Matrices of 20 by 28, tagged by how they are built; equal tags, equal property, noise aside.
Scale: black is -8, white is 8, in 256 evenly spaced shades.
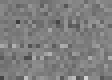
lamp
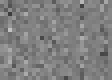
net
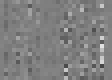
net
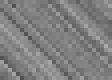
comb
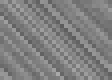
comb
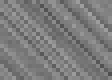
comb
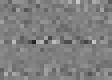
lamp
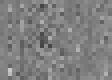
net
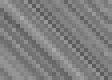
comb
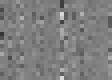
net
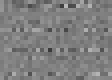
lamp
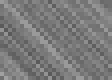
comb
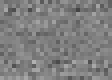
lamp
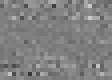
lamp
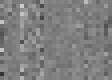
net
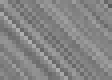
comb
